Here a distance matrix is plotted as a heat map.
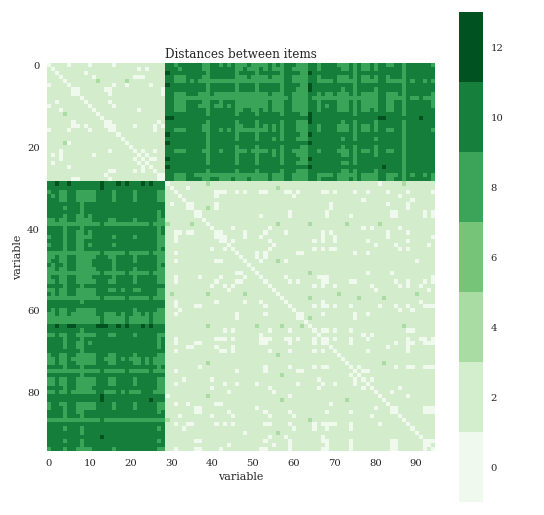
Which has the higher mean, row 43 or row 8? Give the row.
8
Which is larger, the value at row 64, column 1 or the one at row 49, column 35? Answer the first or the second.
the first
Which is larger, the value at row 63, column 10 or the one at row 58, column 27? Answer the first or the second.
the second
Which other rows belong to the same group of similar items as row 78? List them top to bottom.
29, 30, 31, 32, 33, 34, 35, 36, 37, 38, 39, 40, 41, 42, 43, 44, 45, 46, 47, 48, 49, 50, 51, 52, 53, 54, 55, 56, 57, 58, 59, 60, 61, 62, 63, 64, 65, 66, 67, 68, 69, 70, 71, 72, 73, 74, 75, 76, 77, 79, 80, 81, 82, 83, 84, 85, 86, 87, 88, 89, 90, 91, 92, 93, 94
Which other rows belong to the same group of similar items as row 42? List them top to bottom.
29, 30, 31, 32, 33, 34, 35, 36, 37, 38, 39, 40, 41, 43, 44, 45, 46, 47, 48, 49, 50, 51, 52, 53, 54, 55, 56, 57, 58, 59, 60, 61, 62, 63, 64, 65, 66, 67, 68, 69, 70, 71, 72, 73, 74, 75, 76, 77, 78, 79, 80, 81, 82, 83, 84, 85, 86, 87, 88, 89, 90, 91, 92, 93, 94
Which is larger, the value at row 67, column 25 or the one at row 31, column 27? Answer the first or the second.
the first
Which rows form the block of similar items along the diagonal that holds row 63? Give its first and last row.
29 to 94
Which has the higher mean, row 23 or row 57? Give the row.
23
